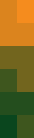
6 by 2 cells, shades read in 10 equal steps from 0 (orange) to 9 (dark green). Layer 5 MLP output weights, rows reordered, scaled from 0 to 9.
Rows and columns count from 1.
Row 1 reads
1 0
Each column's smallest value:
1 0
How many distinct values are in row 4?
2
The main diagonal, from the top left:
1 1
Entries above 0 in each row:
1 2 2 2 2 2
